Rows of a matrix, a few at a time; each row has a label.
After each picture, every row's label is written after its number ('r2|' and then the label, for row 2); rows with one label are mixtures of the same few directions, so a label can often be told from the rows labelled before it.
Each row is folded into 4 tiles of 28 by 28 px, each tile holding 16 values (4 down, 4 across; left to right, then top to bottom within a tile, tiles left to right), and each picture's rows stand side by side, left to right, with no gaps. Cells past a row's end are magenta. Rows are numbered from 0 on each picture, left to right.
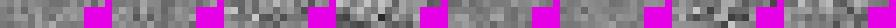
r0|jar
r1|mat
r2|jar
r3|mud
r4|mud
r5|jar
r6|jar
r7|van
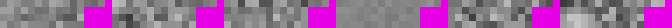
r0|jar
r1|mud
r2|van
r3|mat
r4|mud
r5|mud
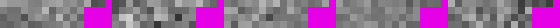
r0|mud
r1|mud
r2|jar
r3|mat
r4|mat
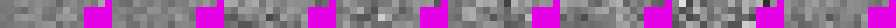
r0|jar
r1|jar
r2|mud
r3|jar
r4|mud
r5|mud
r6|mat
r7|mud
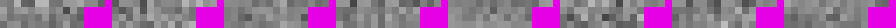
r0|van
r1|mat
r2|mud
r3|van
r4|mud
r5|mud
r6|van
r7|mud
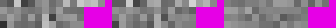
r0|van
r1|van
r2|jar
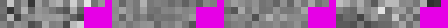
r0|mat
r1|mat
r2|jar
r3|mud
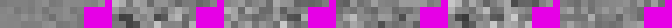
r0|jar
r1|mud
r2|jar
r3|mud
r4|mud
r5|jar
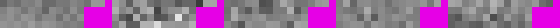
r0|mud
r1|mud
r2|van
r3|mat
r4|mud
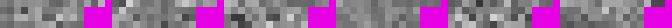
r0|jar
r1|van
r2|mud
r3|mat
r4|mud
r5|mud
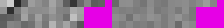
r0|van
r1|mat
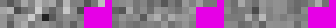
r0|jar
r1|jar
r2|mat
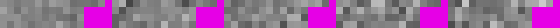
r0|jar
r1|van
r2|jar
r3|van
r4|van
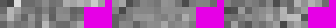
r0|van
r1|van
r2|jar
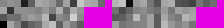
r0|van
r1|van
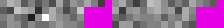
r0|jar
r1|van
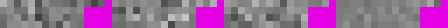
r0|mat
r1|jar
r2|mud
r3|jar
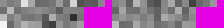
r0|van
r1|van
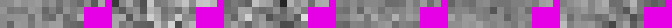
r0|jar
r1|mat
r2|mud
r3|jar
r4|mud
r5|van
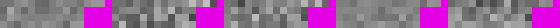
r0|van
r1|jar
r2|jar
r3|mud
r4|mud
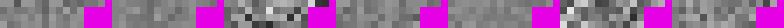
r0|van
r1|jar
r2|mud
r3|mat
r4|jar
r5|van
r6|jar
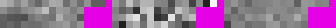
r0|mud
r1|jar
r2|van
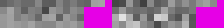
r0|mud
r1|mud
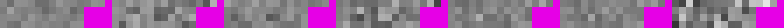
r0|van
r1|jar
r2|mud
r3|jar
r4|jar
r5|jar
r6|van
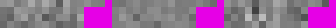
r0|mud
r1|mud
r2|mat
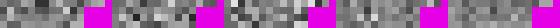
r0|van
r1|mud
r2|mat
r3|mat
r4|mud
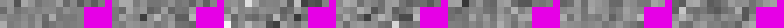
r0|van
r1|jar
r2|van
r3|jar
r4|van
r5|mat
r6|van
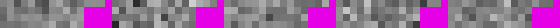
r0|van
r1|van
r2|jar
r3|mat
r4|mud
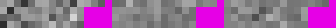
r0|van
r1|van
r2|jar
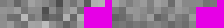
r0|mud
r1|mud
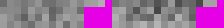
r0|mat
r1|mud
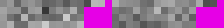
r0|mud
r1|mud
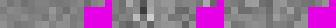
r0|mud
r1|mat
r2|van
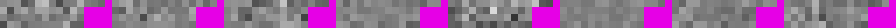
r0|van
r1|jar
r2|mud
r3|mat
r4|mud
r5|van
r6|van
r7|mat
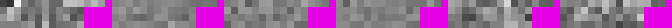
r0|van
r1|jar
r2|van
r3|mat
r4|mud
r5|mud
